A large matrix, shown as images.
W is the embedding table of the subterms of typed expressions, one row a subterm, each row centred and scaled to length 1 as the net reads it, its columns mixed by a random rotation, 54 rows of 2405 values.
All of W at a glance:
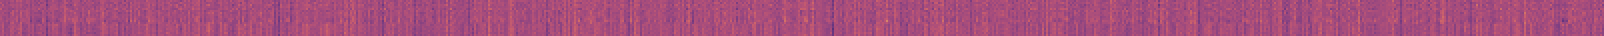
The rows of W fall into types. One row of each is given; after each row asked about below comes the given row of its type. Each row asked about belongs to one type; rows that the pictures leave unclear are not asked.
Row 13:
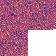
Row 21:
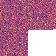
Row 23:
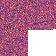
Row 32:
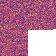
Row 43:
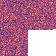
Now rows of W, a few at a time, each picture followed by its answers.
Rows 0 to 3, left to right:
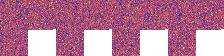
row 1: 21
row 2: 13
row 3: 13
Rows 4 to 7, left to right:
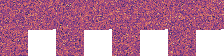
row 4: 32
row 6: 43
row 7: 43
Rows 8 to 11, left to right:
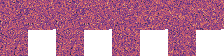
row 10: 23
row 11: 43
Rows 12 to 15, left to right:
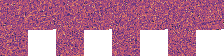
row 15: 23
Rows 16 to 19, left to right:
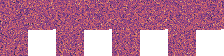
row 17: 21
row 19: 13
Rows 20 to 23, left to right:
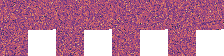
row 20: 43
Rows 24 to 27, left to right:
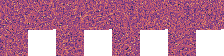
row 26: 21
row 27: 21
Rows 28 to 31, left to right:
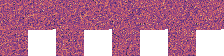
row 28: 32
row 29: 32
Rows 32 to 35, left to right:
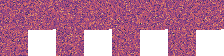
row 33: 43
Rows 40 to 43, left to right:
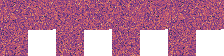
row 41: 21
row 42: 13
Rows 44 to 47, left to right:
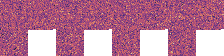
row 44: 21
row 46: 13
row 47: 43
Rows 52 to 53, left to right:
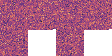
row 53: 43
